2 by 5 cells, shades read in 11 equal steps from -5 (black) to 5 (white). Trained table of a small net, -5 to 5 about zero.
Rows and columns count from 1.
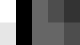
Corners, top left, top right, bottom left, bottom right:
5 -3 4 -2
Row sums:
-6 -5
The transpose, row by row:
5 4 / -5 -5 / -1 -1 / -2 -1 / -3 -2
